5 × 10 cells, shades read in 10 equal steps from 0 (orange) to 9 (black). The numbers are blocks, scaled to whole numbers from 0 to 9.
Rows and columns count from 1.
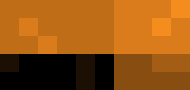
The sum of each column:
23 23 23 24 22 24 11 11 9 9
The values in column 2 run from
1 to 9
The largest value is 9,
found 9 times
